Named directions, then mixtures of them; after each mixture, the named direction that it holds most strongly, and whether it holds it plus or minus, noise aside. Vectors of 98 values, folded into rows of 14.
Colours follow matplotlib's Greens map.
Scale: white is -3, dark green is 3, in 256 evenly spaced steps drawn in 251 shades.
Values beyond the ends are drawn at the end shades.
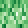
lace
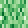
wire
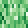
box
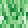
box, minus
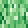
box, plus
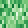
lace, plus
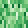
box, plus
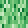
wire, minus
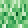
lace, minus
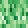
box, minus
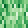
box, plus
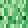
wire, minus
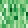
box, minus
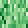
box, plus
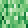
box, plus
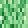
wire, plus
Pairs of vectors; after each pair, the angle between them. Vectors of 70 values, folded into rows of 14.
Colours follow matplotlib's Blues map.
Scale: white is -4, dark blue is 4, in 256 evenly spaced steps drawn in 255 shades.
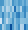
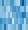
orthogonal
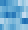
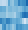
nearly opposite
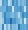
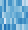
partly opposed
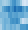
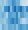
nearly parallel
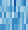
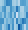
orthogonal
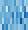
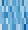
partly aligned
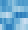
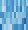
partly opposed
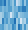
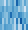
nearly opposite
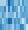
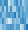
nearly opposite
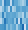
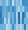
partly opposed
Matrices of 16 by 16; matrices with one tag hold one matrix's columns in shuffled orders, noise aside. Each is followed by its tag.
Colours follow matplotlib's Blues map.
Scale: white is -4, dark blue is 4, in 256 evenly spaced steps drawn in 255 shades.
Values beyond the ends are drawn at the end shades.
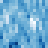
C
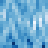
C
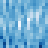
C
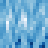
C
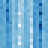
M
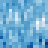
C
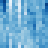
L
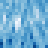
C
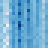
M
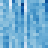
L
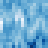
C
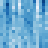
L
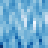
C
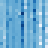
M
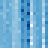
M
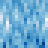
C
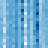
M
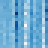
M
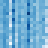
M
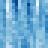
L
